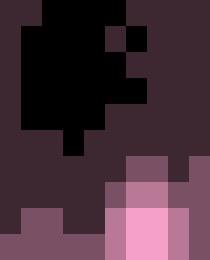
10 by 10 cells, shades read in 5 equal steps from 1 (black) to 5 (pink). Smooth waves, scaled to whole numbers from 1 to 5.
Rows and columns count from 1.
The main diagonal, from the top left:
2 1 1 1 1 2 3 4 4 3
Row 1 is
2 2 1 1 1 1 2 2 2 2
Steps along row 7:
same same same same same up same down up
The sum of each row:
16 15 15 14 16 19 23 27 33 36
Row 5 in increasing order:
1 1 1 1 2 2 2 2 2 2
